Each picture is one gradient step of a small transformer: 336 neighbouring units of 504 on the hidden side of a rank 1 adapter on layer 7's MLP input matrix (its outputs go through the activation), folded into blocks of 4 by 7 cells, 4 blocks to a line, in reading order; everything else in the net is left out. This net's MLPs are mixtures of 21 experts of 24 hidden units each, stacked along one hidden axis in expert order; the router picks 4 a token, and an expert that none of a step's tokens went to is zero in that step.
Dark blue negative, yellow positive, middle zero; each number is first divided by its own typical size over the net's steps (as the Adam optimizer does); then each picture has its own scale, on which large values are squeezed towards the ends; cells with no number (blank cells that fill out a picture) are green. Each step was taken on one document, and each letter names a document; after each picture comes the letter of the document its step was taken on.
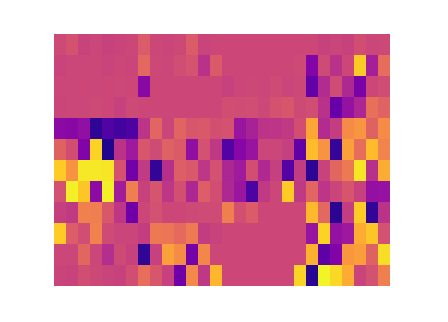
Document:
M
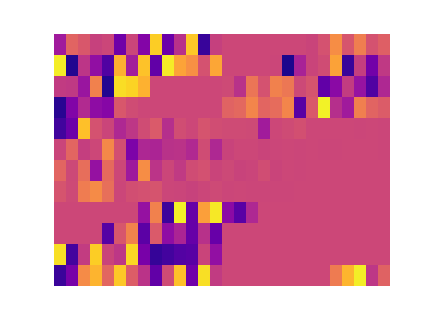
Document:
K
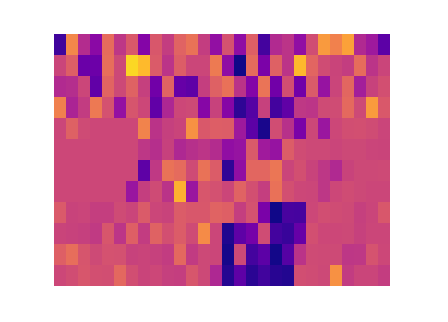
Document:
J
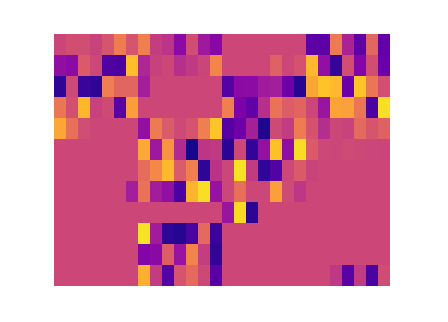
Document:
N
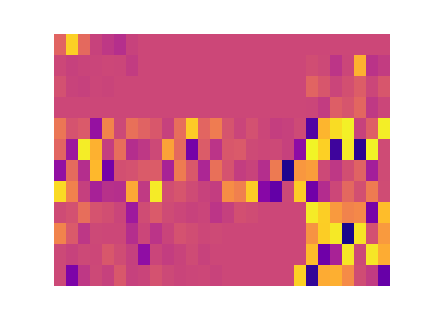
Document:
M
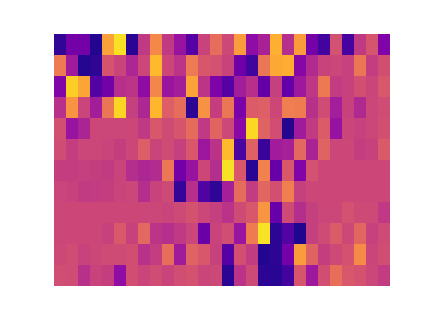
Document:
J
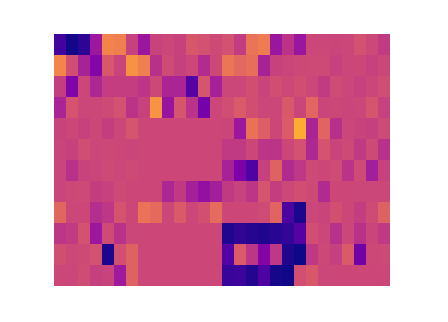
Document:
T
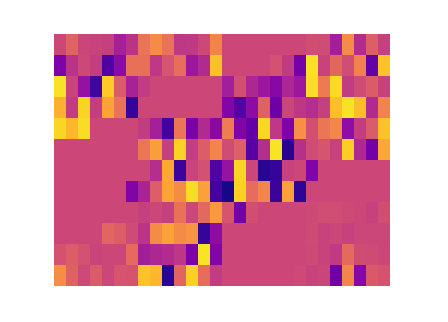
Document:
N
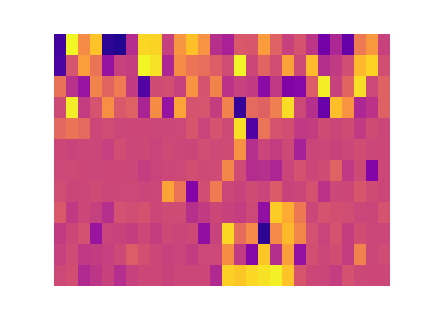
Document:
J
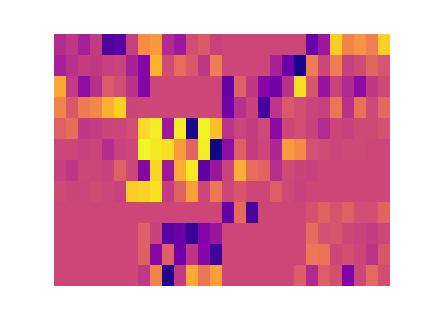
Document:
N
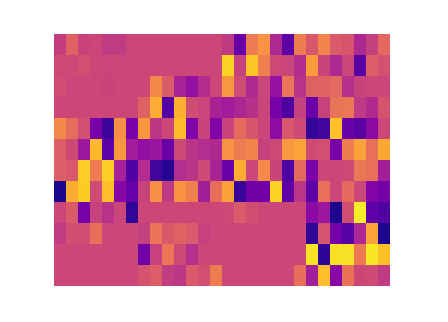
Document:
M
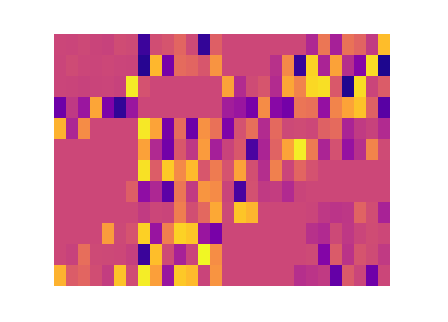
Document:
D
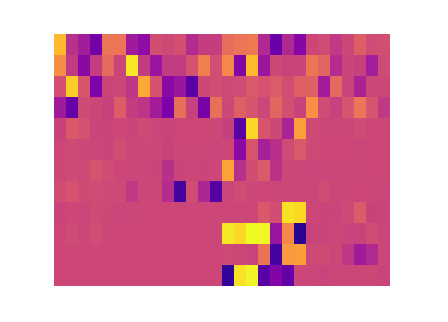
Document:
T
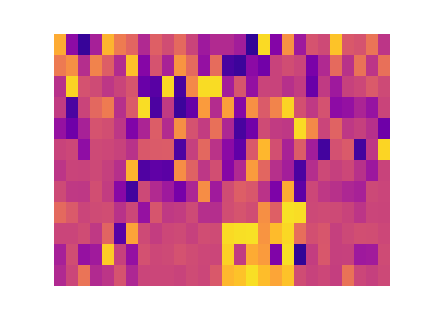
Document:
J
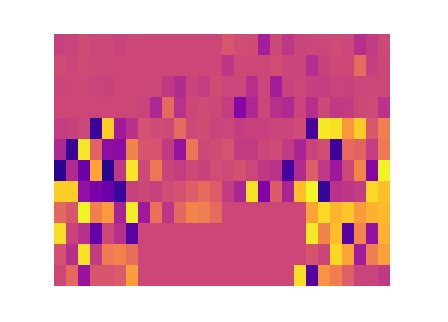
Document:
M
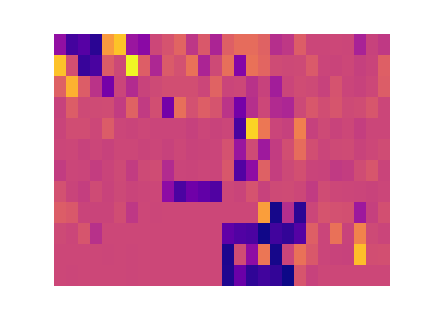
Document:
T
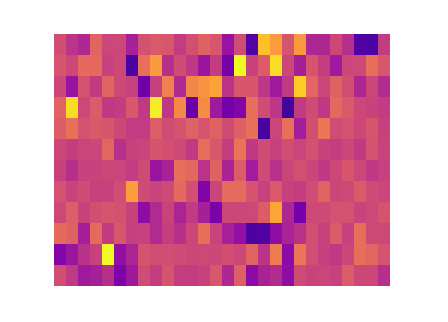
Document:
J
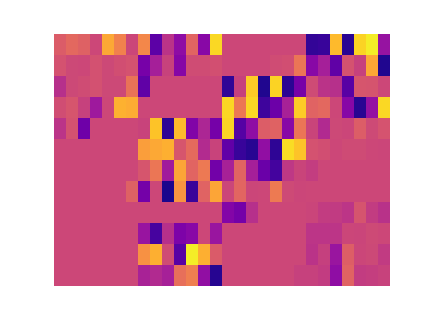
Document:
N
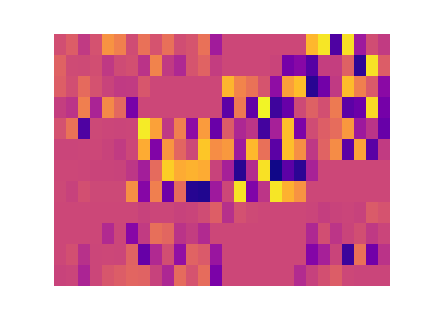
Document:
D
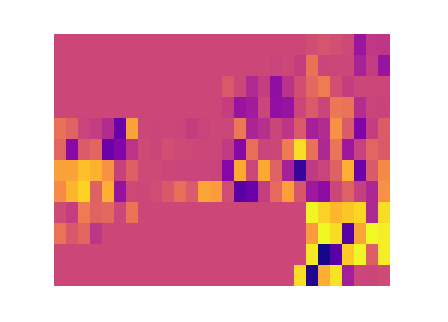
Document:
M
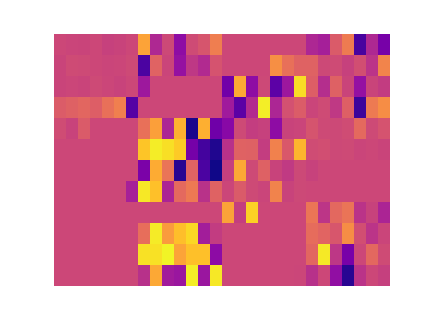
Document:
N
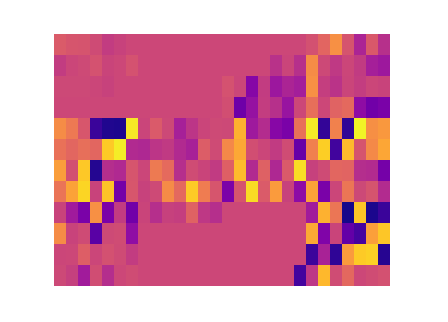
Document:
M
